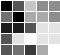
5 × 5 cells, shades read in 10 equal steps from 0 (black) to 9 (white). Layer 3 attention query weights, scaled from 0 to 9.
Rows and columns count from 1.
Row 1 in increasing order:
0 3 5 5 7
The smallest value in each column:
0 0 2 5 5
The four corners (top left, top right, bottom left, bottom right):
0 5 3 9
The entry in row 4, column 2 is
8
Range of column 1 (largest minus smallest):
4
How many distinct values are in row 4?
3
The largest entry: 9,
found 2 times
